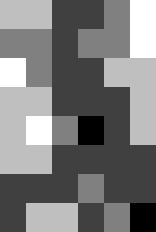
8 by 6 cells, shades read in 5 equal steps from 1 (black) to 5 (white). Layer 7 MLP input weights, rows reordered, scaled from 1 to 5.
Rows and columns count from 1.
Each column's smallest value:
2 2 2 1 2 1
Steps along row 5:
up down down up up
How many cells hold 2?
20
